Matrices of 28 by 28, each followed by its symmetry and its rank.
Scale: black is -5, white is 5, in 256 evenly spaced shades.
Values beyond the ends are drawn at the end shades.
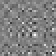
symmetric, rank three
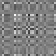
symmetric, rank two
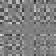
antisymmetric, rank two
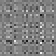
antisymmetric, rank two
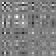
symmetric, rank two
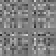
antisymmetric, rank two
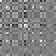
symmetric, rank three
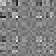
symmetric, rank three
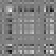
symmetric, rank two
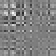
symmetric, rank two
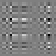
neither, rank one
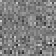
neither, rank five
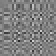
antisymmetric, rank two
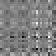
antisymmetric, rank two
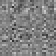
neither, rank five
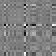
symmetric, rank two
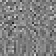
neither, rank five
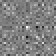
symmetric, rank three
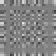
symmetric, rank two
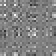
symmetric, rank three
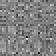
neither, rank five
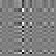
neither, rank one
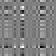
neither, rank one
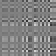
neither, rank one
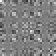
symmetric, rank three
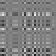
neither, rank one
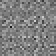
neither, rank five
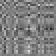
antisymmetric, rank two
